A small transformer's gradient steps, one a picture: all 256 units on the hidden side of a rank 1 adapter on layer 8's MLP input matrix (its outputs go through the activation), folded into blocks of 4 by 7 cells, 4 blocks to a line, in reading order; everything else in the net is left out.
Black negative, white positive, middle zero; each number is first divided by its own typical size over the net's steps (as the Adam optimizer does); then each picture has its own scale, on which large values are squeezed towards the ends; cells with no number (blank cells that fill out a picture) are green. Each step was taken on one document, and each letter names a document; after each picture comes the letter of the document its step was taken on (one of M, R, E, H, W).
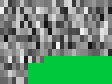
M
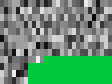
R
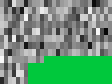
M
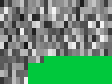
R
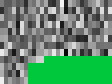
R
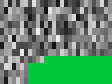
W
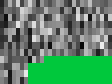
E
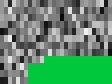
W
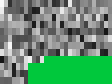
M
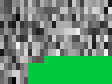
M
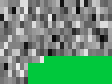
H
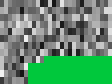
R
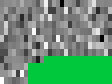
H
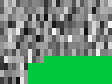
W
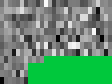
H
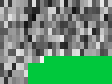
E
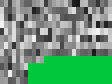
E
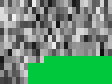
E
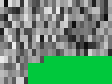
W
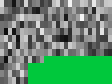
M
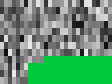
R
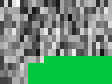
W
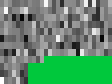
H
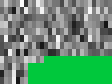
M
